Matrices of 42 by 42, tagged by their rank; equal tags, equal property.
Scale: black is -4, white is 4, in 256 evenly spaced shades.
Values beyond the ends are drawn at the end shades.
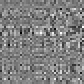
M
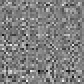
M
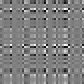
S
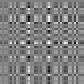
S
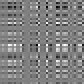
S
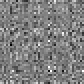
M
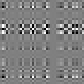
S
